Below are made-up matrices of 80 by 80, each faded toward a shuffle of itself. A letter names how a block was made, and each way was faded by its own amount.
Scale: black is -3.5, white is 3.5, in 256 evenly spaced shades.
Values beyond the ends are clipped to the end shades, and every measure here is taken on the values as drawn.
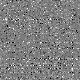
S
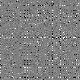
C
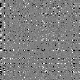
C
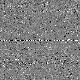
S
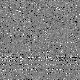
S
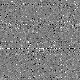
S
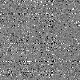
S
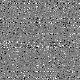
S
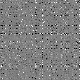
C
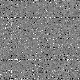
S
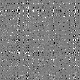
C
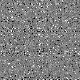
S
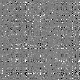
C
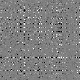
C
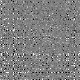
C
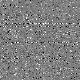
S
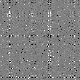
C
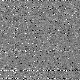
S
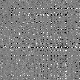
C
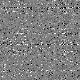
S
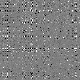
C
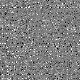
S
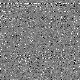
S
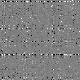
C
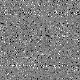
S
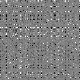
C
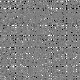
C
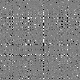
C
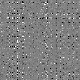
C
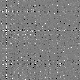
C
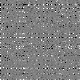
C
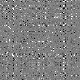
C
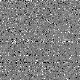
S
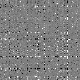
C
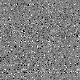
S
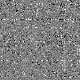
S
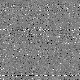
S
